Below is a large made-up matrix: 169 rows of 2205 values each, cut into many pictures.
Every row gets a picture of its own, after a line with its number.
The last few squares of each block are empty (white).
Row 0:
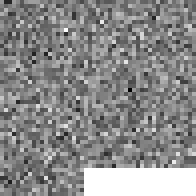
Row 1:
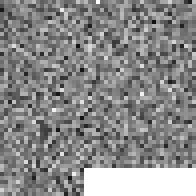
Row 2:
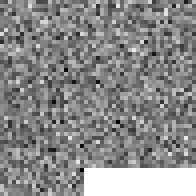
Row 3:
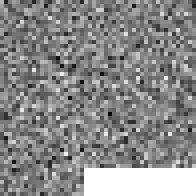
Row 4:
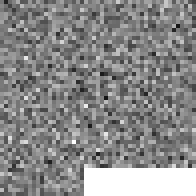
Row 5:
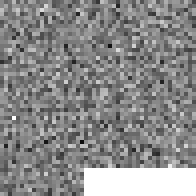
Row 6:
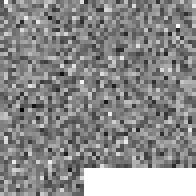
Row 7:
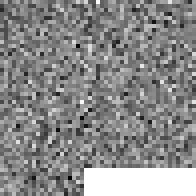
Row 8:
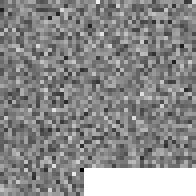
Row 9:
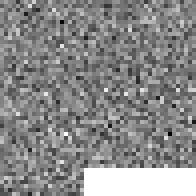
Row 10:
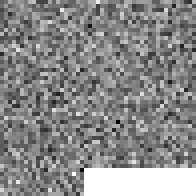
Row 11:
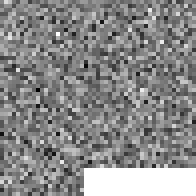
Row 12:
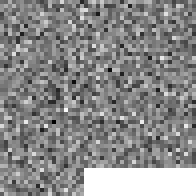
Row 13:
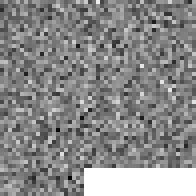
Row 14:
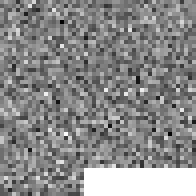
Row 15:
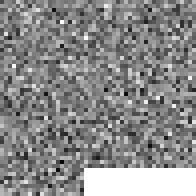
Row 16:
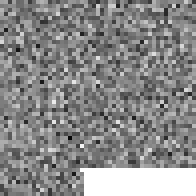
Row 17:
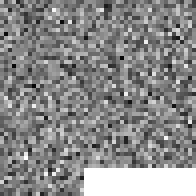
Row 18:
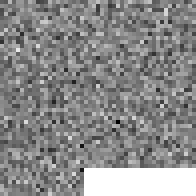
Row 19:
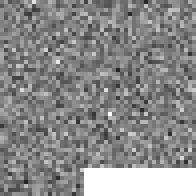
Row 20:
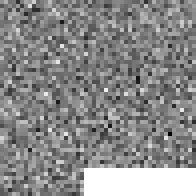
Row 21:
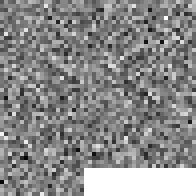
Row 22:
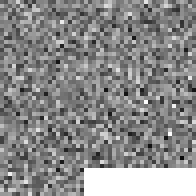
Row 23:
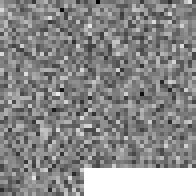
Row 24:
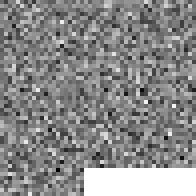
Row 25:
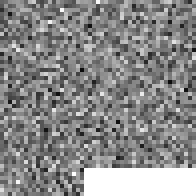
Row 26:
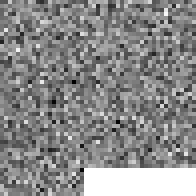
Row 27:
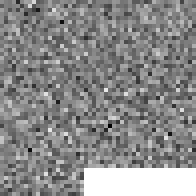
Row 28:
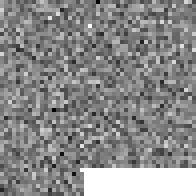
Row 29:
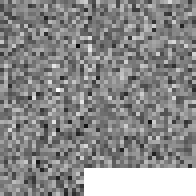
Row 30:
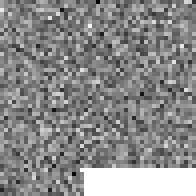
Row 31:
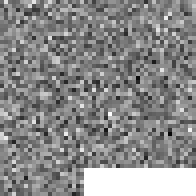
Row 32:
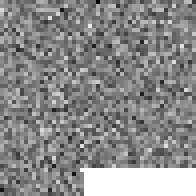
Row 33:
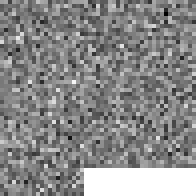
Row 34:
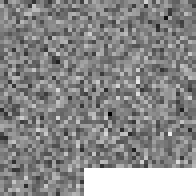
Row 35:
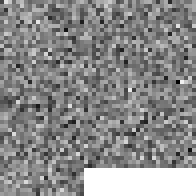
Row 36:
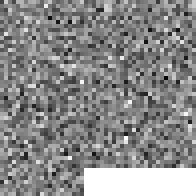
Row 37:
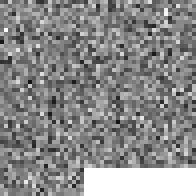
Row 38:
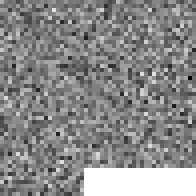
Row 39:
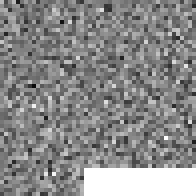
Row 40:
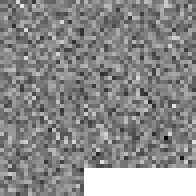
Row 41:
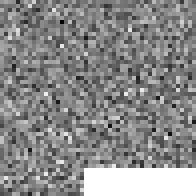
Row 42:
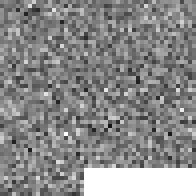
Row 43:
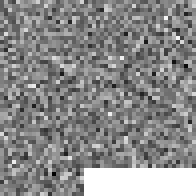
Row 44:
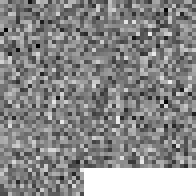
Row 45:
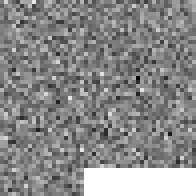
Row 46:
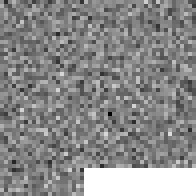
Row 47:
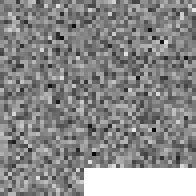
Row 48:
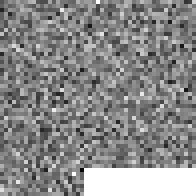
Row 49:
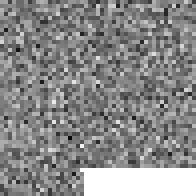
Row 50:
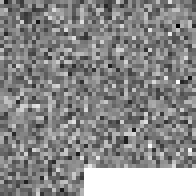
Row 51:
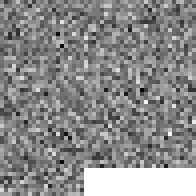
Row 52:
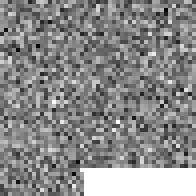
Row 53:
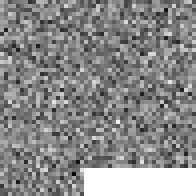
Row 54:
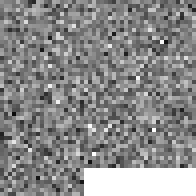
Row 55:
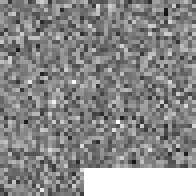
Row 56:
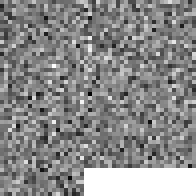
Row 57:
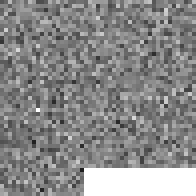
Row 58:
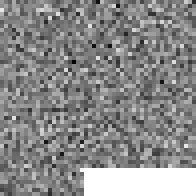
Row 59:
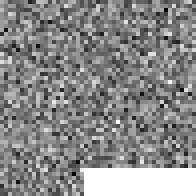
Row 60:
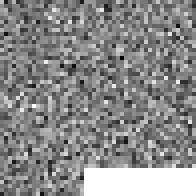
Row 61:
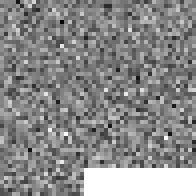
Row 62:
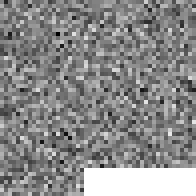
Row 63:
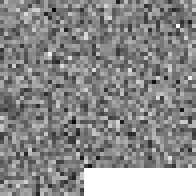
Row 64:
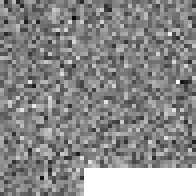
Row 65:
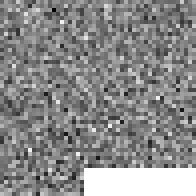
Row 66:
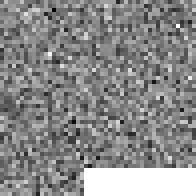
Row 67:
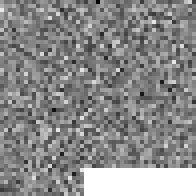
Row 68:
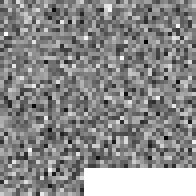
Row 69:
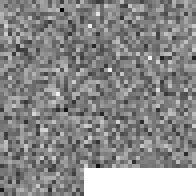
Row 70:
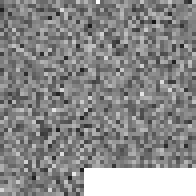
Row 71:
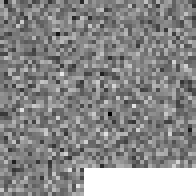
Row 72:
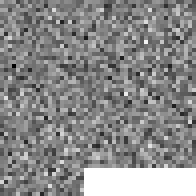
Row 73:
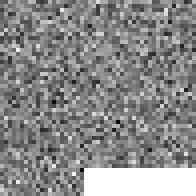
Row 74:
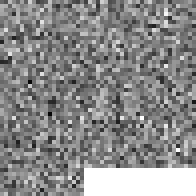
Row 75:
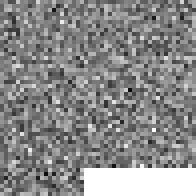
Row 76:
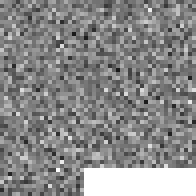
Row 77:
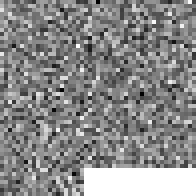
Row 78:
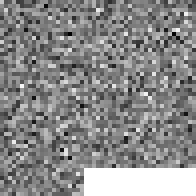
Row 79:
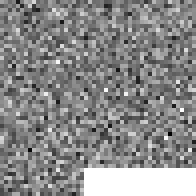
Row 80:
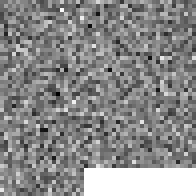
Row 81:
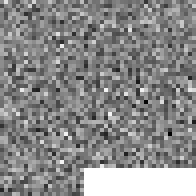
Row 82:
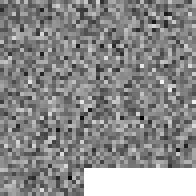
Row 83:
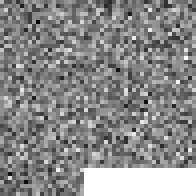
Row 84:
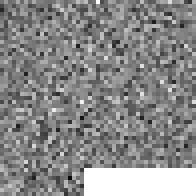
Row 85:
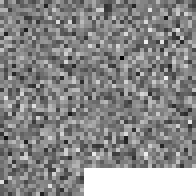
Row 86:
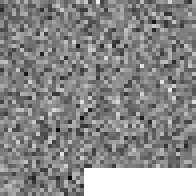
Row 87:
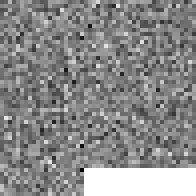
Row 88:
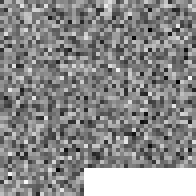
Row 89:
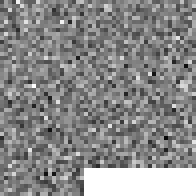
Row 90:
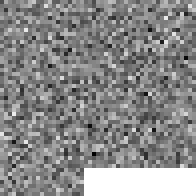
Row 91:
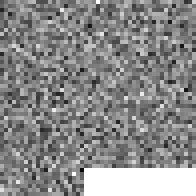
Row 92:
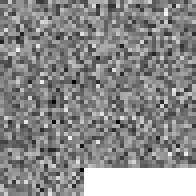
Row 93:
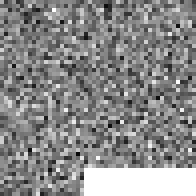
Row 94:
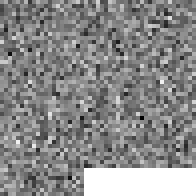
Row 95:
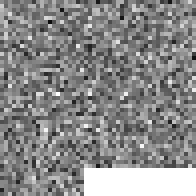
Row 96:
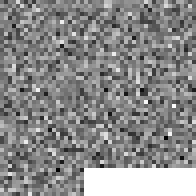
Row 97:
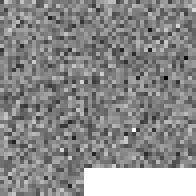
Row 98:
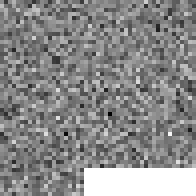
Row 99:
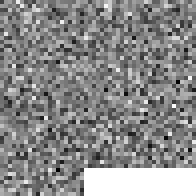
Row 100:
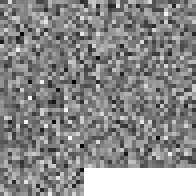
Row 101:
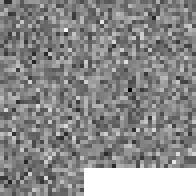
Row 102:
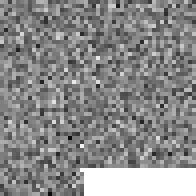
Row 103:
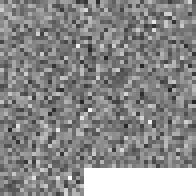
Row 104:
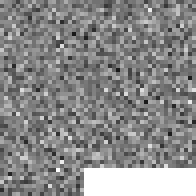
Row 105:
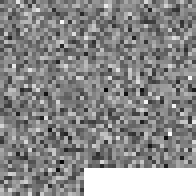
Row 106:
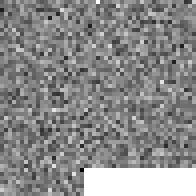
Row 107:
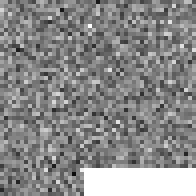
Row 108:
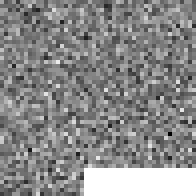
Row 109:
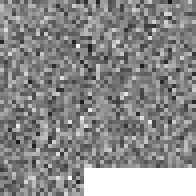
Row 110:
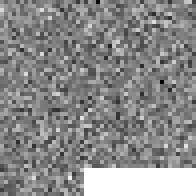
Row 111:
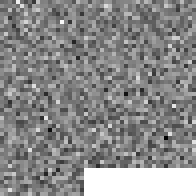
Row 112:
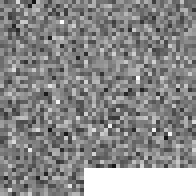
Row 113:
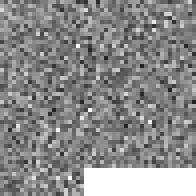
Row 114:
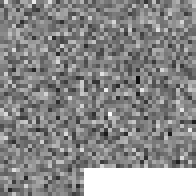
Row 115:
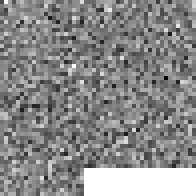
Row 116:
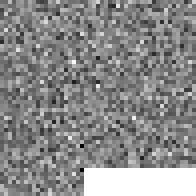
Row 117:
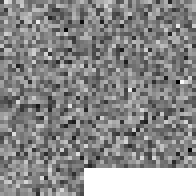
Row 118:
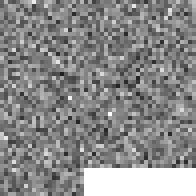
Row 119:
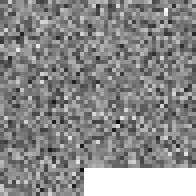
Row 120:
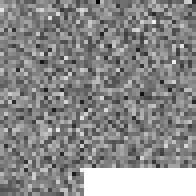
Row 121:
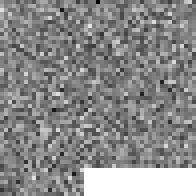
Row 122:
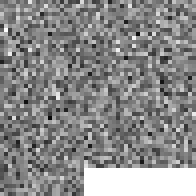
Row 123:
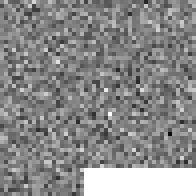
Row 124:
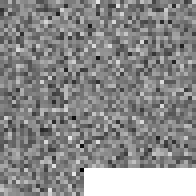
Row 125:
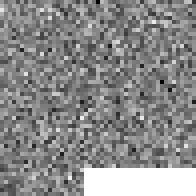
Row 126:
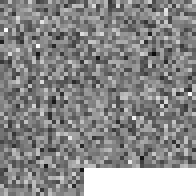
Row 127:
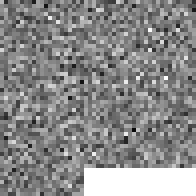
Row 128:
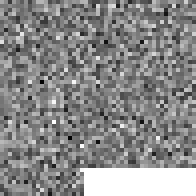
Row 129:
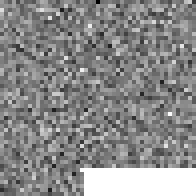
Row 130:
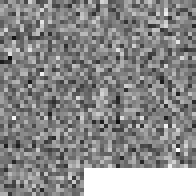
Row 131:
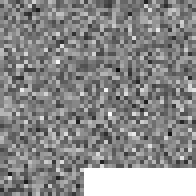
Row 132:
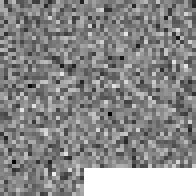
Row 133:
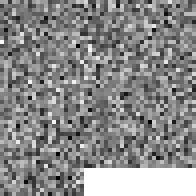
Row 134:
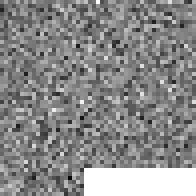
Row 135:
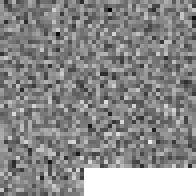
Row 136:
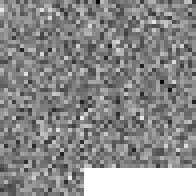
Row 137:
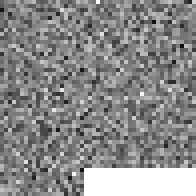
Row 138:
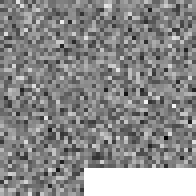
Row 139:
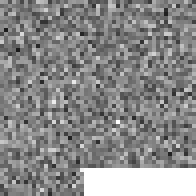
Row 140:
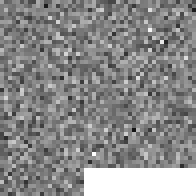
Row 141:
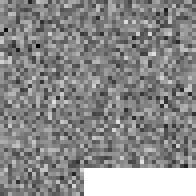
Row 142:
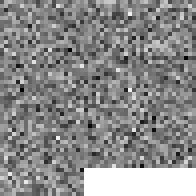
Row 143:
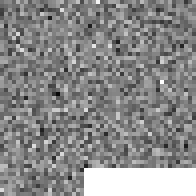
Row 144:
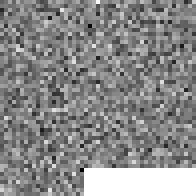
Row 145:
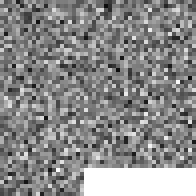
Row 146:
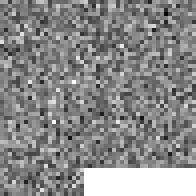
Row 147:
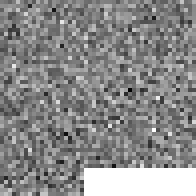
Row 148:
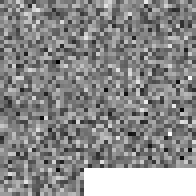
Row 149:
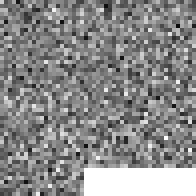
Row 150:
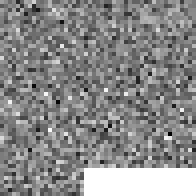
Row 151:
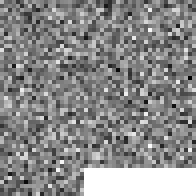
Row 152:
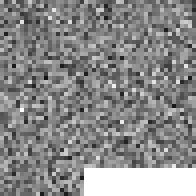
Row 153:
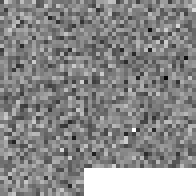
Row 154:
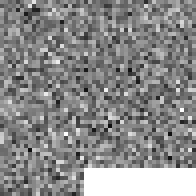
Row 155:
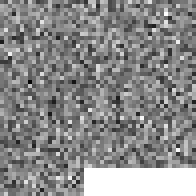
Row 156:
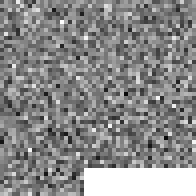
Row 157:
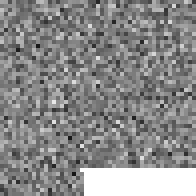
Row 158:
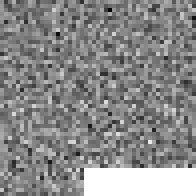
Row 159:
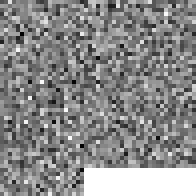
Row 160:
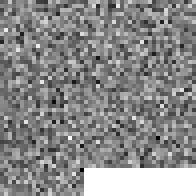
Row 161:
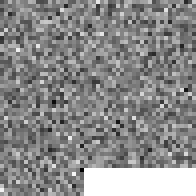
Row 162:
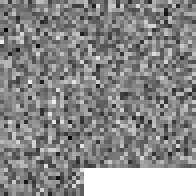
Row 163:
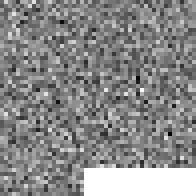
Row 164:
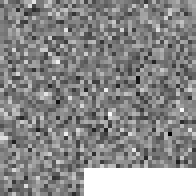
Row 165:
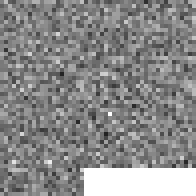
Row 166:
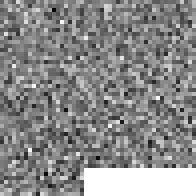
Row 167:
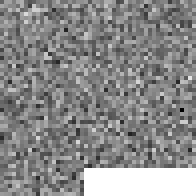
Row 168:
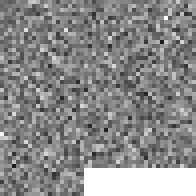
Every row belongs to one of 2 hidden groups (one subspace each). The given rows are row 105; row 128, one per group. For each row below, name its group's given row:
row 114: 105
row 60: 105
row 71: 105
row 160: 128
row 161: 128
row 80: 128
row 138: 105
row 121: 128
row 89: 105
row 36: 105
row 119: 128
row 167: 105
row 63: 105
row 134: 128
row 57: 128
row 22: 105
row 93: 105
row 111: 105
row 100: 128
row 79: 105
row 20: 105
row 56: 128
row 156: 105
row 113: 128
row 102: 128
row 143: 128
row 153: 105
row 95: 128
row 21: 105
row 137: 128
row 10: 128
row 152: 105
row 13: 128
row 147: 105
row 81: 105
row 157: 128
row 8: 128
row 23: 128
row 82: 128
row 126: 128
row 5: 128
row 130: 128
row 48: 128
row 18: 128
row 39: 105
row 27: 105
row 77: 128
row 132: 105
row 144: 128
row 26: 128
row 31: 105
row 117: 105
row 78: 105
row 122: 128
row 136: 128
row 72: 105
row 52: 128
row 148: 105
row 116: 128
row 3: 105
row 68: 105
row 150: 105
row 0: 105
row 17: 105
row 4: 105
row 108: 105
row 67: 128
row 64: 105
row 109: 128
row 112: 105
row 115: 105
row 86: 128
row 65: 105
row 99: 105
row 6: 105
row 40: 105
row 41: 105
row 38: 105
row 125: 128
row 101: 105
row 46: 105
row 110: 128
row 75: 105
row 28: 128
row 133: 128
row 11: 105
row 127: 105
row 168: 105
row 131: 105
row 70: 128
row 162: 128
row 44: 128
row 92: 128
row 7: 128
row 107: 128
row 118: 105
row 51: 105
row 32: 128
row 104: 105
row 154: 105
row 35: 105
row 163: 105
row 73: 128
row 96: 105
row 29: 128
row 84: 128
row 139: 128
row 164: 105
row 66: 105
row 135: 105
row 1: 128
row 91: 128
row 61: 105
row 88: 105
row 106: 128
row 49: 128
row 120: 128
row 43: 105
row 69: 128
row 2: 128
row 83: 105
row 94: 128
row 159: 128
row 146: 128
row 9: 105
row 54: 105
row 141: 128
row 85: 105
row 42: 105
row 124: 128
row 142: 105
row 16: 128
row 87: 128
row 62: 105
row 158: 105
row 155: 128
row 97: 105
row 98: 105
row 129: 128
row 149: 105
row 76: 105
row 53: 128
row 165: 105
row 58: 128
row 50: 105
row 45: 105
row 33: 128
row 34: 105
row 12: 128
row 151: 105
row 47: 105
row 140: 105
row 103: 128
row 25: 128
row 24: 105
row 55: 128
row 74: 128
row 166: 105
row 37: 128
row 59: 128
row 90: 105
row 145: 105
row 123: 105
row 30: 128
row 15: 105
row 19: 105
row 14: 105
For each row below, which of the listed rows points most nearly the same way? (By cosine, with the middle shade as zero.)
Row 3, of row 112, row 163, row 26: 112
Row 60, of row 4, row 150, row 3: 3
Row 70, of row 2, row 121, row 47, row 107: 2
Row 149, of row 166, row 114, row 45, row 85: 85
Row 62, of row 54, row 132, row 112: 112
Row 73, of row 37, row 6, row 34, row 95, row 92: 92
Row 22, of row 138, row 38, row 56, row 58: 138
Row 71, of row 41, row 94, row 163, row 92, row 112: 112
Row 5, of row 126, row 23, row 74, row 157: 74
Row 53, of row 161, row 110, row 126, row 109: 110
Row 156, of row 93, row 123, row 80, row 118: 80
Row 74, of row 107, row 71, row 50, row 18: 18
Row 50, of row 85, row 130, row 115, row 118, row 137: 85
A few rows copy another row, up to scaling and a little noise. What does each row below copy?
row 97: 153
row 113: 103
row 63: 66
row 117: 35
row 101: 0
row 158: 135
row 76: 104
